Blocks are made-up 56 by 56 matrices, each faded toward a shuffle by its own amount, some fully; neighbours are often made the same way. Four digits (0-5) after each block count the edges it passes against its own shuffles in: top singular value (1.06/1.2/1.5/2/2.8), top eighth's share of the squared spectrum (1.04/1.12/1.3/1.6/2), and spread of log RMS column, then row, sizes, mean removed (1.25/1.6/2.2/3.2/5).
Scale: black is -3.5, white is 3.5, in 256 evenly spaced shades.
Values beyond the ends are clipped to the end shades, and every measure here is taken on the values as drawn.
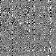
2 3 3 2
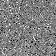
0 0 0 0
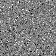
0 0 0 0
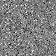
0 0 0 0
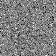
0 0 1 1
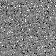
2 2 0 0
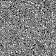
0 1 0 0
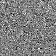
0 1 0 1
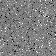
0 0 0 0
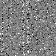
1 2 2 0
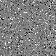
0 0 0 1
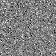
0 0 0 0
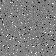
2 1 0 0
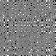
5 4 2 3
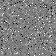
3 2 0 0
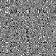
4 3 1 2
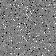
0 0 0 0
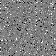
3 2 1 0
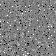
2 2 1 1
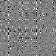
4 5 3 2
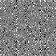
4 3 2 1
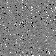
3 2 1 0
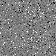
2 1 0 0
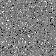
2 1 1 0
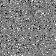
1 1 0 2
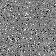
1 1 0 1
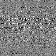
2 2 0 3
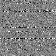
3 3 0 3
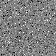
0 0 0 1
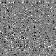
3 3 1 1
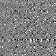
4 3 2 2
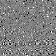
4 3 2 2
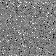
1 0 0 0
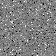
1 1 0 0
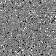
2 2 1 0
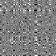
4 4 3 3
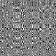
4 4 3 2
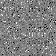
3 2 1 0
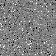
3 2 0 1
